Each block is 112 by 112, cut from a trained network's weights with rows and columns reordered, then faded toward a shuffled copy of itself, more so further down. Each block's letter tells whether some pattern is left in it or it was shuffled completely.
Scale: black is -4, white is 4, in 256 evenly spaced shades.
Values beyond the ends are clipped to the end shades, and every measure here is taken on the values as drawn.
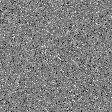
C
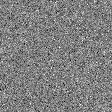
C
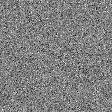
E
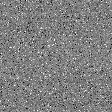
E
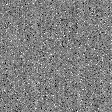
E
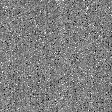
E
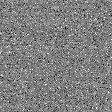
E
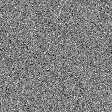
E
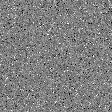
C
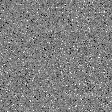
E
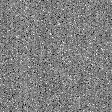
E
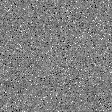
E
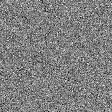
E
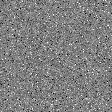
C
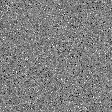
C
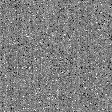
E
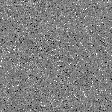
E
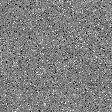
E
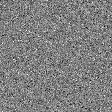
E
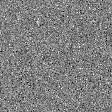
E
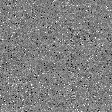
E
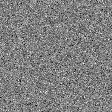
E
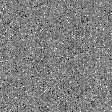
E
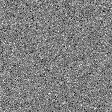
C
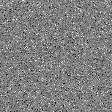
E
